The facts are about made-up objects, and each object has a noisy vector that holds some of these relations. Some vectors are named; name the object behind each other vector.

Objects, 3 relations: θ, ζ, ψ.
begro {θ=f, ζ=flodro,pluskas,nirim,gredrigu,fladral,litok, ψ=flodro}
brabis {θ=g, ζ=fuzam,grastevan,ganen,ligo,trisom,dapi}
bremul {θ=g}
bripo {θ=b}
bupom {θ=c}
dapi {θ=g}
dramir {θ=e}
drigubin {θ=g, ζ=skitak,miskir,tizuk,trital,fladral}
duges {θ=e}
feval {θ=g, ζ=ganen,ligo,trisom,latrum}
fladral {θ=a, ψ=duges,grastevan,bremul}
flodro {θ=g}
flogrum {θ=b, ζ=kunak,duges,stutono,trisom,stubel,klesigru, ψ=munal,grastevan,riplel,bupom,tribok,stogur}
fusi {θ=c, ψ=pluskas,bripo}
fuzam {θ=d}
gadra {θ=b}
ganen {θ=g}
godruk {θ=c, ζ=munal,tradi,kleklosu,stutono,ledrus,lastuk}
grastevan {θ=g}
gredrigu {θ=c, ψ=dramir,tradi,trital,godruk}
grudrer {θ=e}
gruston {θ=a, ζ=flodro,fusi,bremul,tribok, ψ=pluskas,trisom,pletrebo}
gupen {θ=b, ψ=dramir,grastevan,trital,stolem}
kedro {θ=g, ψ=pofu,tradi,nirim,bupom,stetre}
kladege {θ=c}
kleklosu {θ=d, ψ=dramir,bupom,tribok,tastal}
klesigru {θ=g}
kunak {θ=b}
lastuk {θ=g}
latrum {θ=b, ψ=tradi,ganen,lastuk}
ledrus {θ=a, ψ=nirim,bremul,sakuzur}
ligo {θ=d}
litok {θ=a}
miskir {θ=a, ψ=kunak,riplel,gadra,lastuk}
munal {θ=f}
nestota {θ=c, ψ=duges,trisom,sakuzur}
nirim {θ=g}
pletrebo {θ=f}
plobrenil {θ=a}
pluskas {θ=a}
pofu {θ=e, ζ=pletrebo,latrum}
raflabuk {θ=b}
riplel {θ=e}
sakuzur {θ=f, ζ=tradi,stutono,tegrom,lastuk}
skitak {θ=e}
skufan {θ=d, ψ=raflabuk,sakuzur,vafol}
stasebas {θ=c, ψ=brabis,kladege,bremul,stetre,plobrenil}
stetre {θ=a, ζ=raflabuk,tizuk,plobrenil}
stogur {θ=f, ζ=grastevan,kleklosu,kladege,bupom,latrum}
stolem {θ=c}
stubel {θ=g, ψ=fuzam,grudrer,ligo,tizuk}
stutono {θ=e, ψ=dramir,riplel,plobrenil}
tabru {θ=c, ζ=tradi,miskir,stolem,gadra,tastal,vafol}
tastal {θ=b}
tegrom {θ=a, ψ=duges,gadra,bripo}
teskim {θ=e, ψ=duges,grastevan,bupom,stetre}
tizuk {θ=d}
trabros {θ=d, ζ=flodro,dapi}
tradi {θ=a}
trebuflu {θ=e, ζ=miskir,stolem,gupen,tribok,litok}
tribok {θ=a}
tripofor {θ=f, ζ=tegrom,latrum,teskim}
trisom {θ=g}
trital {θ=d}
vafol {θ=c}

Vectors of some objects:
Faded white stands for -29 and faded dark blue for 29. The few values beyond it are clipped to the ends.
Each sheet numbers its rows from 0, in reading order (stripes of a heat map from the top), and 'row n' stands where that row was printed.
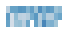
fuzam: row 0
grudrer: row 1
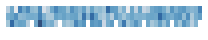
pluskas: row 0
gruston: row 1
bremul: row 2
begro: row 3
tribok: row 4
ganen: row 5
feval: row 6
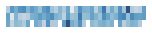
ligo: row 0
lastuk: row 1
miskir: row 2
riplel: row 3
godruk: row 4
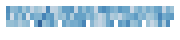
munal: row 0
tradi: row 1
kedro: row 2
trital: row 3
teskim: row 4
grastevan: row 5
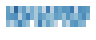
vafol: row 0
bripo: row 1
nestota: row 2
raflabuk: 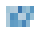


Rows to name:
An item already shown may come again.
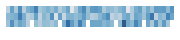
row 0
kunak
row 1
munal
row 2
fladral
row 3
stutono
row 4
fladral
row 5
drigubin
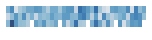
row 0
tegrom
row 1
teskim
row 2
fusi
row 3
flogrum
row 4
gredrigu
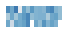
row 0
stasebas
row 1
skitak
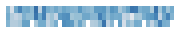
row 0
trital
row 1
sakuzur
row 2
trebuflu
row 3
trisom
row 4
tizuk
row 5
vafol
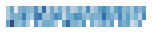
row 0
miskir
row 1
tabru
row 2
latrum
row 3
ganen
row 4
tripofor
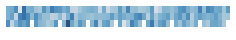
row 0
gredrigu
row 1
trabros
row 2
ledrus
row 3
tastal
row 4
stolem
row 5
gupen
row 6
feval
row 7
klesigru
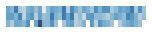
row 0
brabis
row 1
miskir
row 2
sakuzur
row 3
grudrer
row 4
duges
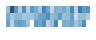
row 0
stubel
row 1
pofu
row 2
skufan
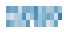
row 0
kleklosu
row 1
stogur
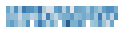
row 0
skufan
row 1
flogrum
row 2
litok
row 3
pletrebo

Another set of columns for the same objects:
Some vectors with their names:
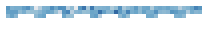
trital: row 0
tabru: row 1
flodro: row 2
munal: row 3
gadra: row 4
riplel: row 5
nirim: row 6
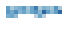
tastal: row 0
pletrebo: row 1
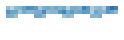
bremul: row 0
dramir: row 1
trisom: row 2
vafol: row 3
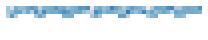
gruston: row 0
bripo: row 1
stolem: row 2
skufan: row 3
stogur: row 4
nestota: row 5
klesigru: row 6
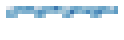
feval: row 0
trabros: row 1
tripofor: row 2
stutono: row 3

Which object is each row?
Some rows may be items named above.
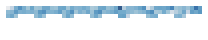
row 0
flogrum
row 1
teskim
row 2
skitak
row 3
teskim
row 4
tribok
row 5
gredrigu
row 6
raflabuk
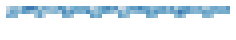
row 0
vafol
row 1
fladral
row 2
kunak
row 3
godruk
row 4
brabis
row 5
lastuk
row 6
kleklosu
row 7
klesigru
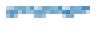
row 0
gupen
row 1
stubel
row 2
fusi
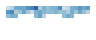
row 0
gredrigu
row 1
litok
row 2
drigubin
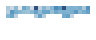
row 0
begro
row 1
pluskas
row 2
tradi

